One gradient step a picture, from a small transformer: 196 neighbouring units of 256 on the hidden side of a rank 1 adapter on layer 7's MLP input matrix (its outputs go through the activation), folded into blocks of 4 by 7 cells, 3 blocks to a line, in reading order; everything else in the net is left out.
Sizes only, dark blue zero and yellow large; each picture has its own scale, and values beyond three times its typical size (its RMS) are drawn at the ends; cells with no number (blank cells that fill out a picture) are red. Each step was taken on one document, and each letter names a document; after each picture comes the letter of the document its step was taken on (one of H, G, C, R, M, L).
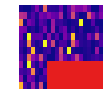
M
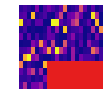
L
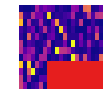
M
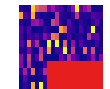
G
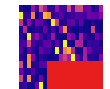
M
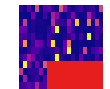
L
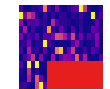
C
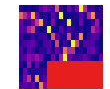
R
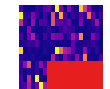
R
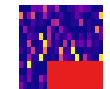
M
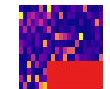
C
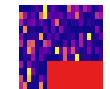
M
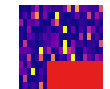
G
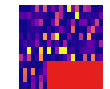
G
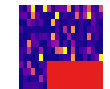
G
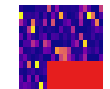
R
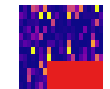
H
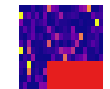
C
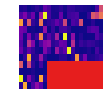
M
